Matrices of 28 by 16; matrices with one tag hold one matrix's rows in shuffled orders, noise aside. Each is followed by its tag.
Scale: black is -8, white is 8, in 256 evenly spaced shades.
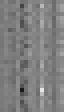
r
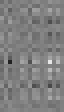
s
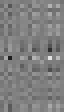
s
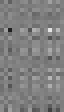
s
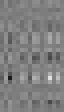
s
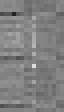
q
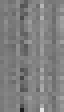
r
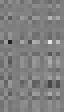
s
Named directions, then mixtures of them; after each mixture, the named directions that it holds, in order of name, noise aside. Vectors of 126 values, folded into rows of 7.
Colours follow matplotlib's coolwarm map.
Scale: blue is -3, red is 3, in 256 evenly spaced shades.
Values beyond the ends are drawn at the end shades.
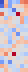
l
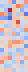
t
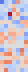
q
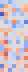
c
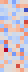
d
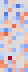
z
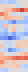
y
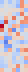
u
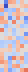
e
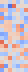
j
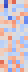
e, z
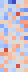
d, l, q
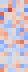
j, t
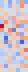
j, u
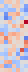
c, q, y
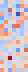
t, u, z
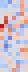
u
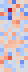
t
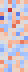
j, t, z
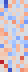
c, e, z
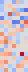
d, q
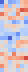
l, y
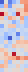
l, y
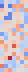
j, l, t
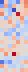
l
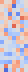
j, q, z
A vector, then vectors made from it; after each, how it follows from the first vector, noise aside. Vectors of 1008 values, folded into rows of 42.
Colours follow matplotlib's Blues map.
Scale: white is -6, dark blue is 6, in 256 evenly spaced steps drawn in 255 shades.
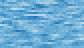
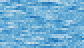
wrapped around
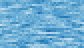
reversed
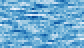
scaled up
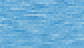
shrunk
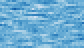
negated
